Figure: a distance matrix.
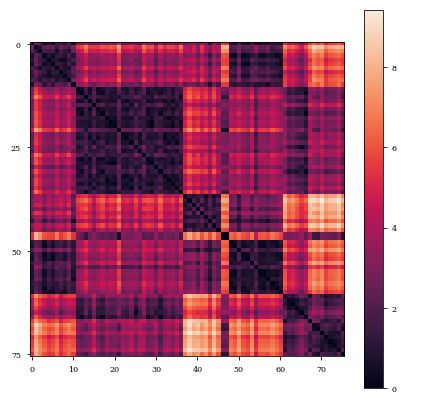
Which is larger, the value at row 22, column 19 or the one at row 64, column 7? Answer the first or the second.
the second
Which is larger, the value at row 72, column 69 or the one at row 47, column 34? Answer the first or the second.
the second
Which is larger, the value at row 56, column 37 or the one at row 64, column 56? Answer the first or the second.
the second
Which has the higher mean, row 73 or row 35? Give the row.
73
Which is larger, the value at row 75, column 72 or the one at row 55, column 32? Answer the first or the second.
the second
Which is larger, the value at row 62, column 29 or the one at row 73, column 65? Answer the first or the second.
the second
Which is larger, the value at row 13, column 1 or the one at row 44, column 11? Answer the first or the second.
the first
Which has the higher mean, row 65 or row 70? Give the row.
70
